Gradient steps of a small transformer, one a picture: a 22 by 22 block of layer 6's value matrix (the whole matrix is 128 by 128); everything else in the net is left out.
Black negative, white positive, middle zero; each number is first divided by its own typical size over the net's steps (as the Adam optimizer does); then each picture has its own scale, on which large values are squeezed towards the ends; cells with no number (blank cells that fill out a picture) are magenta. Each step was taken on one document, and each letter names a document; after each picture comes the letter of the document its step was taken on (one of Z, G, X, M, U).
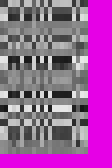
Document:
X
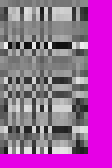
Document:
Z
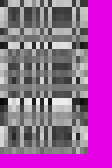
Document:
X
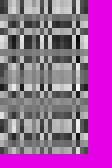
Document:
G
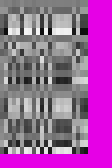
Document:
Z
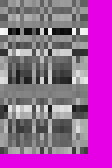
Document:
Z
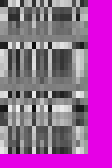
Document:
X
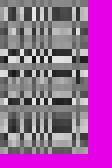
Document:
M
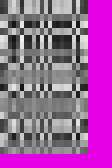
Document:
G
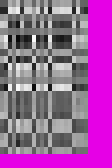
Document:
G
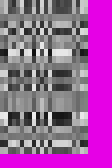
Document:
M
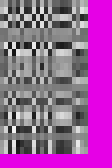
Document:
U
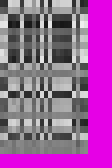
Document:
G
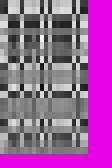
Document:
G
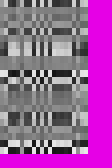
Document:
M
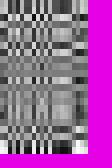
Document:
U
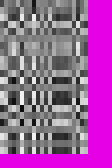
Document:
X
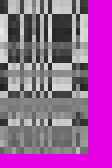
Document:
G
